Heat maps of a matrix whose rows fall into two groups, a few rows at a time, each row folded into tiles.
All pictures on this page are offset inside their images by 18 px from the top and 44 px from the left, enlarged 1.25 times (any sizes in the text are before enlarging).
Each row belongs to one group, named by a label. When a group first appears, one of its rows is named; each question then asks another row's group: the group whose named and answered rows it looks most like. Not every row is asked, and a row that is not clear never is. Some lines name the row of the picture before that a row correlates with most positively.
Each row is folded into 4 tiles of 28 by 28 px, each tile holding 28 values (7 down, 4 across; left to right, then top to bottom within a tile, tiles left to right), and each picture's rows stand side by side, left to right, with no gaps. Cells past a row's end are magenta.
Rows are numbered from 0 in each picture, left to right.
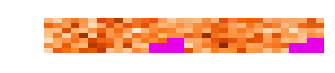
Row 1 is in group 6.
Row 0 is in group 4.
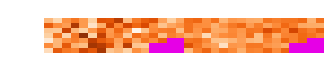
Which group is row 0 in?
4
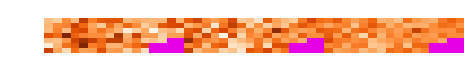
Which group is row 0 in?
6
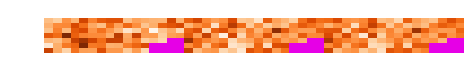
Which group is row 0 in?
6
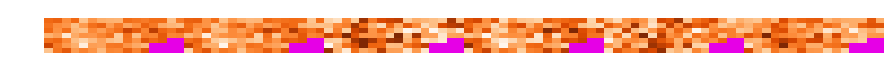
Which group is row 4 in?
4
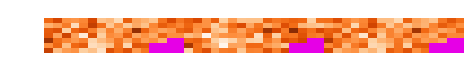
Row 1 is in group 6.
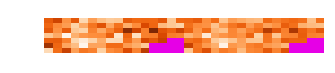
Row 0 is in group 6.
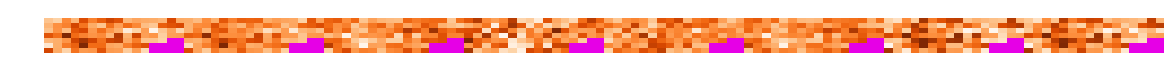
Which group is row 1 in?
6
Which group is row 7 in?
6
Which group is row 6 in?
6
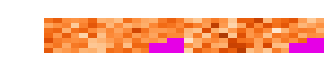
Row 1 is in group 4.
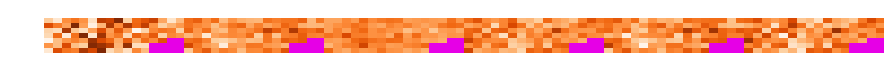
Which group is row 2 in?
6
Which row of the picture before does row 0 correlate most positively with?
1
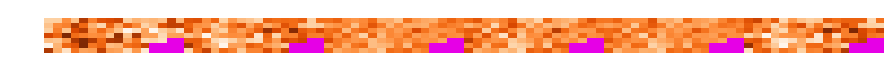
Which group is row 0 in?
6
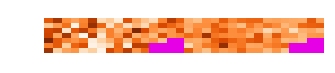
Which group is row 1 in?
6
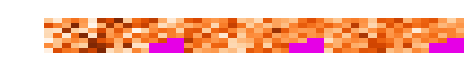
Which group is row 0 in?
4
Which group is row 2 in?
4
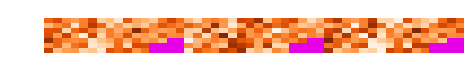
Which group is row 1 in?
4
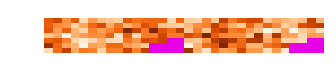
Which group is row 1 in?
6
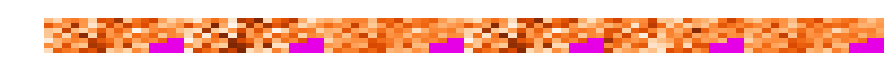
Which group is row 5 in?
4
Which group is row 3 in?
4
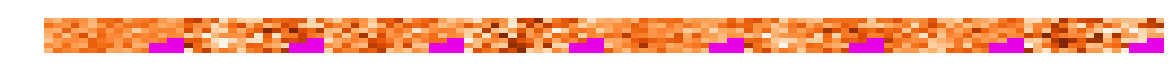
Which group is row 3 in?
4
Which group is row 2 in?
4
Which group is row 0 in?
4
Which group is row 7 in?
6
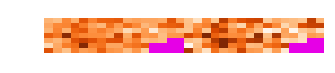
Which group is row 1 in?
6
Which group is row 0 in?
6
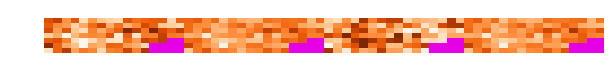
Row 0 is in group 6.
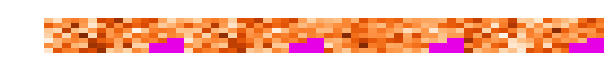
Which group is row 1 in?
4
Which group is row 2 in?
6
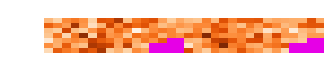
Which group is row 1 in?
6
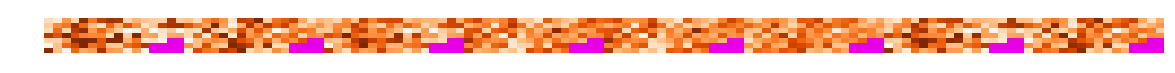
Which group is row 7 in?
4
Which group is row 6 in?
6
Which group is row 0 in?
6
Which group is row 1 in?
4
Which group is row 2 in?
6
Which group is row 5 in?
4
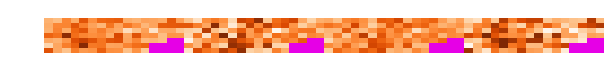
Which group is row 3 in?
6
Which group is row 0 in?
6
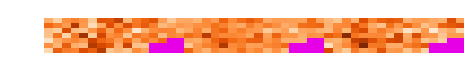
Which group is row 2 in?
6
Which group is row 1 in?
6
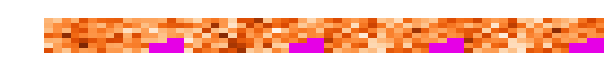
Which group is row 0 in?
6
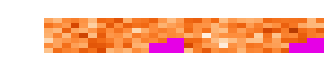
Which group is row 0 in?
4
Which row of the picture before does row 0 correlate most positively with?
1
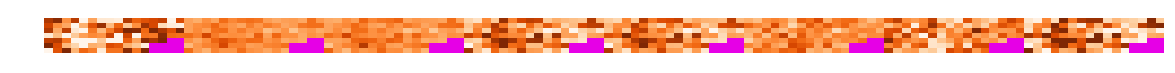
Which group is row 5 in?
4
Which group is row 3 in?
6
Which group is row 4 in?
6
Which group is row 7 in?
6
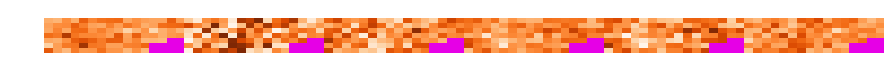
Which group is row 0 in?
6
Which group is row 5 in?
4
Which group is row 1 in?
4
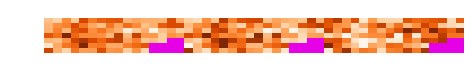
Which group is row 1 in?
6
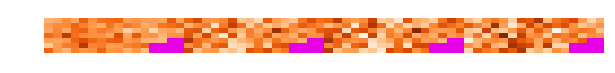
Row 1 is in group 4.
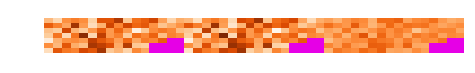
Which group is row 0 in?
4
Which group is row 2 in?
4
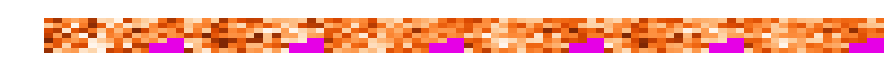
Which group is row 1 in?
6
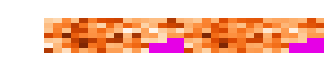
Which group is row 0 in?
6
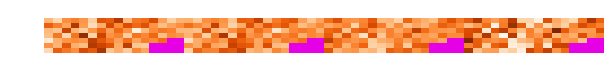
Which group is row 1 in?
4
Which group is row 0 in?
4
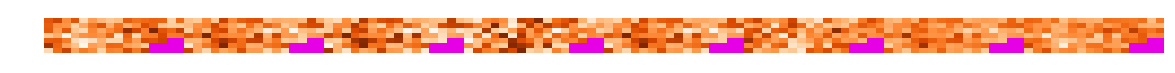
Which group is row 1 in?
6
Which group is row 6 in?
6
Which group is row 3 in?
4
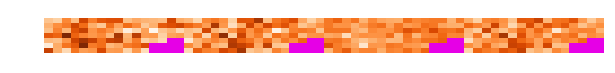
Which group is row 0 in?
6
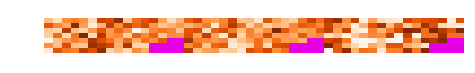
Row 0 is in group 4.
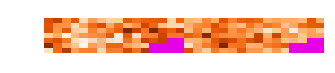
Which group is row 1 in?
6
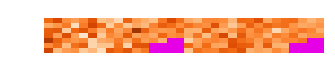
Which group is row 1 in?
4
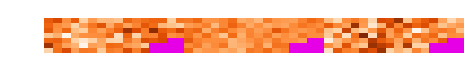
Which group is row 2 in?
4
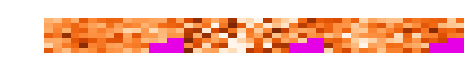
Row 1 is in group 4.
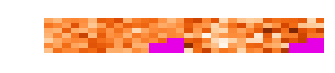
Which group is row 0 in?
4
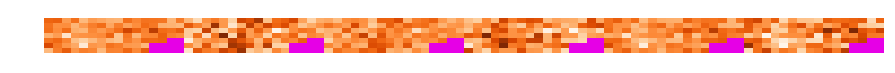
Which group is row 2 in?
4
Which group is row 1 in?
4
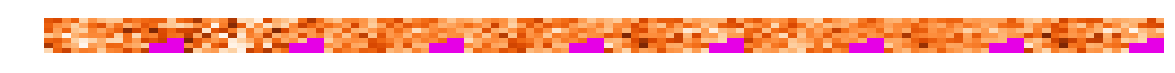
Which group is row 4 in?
6
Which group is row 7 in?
6
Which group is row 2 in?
4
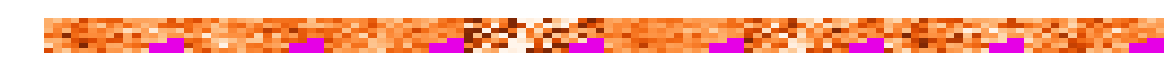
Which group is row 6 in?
6
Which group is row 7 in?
4
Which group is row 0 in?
6
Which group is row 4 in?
6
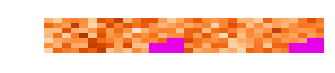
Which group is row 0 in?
4
